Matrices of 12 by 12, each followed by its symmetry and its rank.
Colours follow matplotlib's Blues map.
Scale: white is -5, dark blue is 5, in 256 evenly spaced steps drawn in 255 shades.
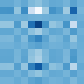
neither, rank one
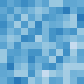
symmetric, full rank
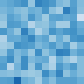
antisymmetric, full rank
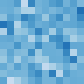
antisymmetric, full rank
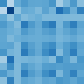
symmetric, rank two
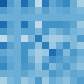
symmetric, rank two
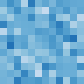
antisymmetric, full rank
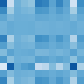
neither, rank one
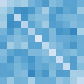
symmetric, full rank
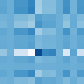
neither, rank one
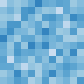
symmetric, full rank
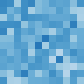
symmetric, full rank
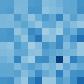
symmetric, rank two
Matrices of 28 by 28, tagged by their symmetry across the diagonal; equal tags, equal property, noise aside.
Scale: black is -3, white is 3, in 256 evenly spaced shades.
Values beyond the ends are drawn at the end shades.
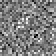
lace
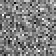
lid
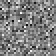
lid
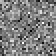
lace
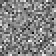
lace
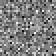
lid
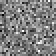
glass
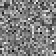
glass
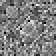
lace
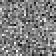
lid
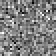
lid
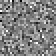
lace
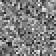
lid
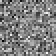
glass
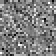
lid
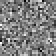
lid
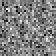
glass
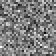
glass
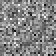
lace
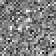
lace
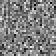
glass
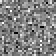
glass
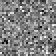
glass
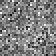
lace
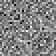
lace
